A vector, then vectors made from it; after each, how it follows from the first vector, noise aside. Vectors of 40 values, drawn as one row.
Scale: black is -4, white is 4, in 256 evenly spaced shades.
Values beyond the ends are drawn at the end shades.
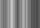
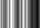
scaled up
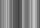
wrapped around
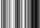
scaled up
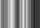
scaled up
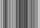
wrapped around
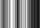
scaled up
